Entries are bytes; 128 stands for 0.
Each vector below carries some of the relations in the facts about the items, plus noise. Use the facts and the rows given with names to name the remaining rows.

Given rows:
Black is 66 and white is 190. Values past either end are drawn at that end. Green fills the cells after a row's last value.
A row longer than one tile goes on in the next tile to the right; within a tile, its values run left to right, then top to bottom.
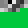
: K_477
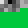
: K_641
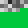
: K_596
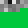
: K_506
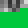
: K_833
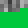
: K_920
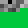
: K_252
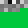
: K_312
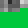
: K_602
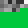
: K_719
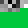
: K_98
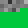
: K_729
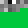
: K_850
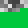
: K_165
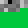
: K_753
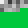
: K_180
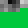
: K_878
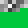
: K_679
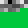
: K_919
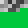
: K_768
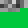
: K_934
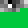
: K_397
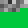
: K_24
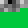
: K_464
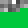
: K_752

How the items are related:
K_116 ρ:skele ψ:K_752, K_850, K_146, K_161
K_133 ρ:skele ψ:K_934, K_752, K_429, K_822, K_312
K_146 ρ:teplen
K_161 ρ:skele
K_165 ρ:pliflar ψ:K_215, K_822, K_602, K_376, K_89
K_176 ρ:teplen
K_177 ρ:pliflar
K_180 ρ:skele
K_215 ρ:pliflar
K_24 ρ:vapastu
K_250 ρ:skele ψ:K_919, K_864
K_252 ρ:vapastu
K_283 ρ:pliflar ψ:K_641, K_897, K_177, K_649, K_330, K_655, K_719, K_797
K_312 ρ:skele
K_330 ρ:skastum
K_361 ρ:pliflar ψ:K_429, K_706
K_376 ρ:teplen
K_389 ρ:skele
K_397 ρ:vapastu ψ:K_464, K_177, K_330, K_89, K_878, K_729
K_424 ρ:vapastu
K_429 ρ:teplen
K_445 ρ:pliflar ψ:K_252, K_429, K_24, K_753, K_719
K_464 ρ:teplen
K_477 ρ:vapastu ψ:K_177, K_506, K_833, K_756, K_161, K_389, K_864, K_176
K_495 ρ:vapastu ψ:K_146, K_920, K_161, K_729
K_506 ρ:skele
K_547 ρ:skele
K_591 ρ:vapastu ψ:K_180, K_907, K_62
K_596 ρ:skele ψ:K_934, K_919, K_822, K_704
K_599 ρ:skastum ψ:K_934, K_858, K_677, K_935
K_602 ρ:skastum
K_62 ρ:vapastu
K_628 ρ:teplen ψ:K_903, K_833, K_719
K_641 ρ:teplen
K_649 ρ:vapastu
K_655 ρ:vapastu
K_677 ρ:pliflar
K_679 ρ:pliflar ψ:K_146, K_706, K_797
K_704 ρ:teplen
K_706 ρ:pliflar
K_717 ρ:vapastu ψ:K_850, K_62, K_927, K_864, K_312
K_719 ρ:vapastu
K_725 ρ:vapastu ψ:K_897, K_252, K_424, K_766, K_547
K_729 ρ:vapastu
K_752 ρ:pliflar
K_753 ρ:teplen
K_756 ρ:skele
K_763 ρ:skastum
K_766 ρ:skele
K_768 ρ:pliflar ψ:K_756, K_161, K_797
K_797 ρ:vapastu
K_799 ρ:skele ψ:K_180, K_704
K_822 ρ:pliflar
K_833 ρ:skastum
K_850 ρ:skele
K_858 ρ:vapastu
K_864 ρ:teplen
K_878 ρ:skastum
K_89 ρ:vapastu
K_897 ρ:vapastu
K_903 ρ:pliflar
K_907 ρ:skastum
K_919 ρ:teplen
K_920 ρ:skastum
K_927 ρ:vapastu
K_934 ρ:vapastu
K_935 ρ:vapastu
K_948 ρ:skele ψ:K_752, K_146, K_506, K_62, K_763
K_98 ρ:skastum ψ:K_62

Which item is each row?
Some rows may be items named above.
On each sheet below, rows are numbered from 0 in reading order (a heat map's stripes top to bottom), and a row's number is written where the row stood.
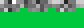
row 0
K_146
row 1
K_89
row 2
K_429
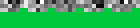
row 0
K_445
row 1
K_116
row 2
K_89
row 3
K_599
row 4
K_312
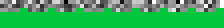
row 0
K_934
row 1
K_797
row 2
K_864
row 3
K_934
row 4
K_429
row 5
K_146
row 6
K_116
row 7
K_361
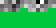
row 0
K_677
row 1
K_948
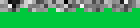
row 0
K_283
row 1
K_704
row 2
K_250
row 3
K_215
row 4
K_927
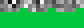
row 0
K_62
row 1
K_161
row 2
K_822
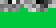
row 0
K_312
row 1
K_628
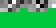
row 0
K_495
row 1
K_98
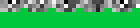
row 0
K_948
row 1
K_706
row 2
K_725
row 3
K_177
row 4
K_717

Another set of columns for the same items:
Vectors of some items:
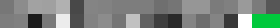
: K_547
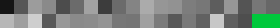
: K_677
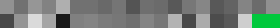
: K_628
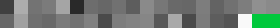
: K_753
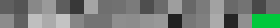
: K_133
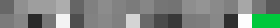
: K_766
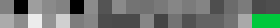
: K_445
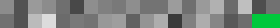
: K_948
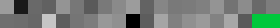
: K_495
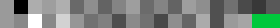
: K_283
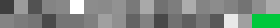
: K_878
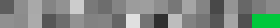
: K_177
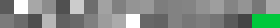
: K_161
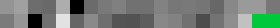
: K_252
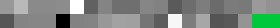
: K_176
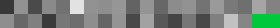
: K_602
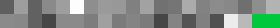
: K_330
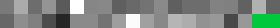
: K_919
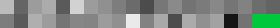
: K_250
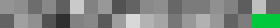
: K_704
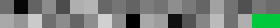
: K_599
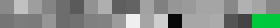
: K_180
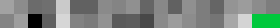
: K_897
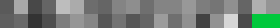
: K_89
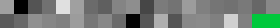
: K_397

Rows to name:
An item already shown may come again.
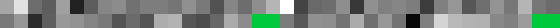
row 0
K_719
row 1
K_717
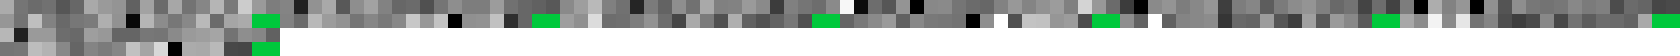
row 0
K_98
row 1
K_596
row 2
K_903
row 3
K_591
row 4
K_165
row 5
K_445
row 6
K_799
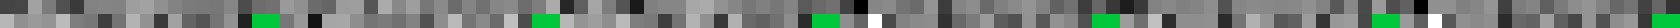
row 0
K_706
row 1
K_797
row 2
K_706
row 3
K_165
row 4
K_215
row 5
K_165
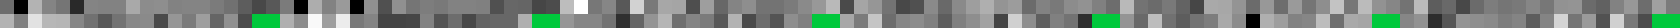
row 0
K_679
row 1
K_445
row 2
K_833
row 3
K_752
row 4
K_98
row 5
K_934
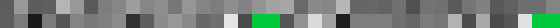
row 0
K_729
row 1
K_628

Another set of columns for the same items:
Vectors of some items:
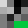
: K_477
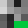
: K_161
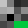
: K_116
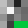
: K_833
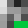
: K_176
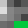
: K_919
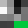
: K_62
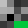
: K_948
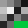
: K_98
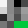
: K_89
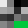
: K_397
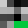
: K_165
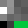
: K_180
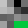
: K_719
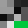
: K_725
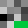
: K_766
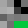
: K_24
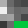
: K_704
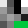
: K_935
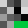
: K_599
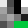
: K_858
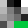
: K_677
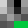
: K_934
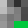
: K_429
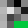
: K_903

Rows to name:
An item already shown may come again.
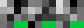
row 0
K_477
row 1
K_799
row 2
K_797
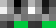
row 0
K_927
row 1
K_62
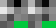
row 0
K_752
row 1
K_822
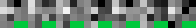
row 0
K_706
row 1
K_146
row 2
K_833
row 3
K_445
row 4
K_177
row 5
K_628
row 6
K_591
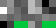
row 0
K_180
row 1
K_719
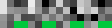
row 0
K_146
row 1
K_729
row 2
K_599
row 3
K_283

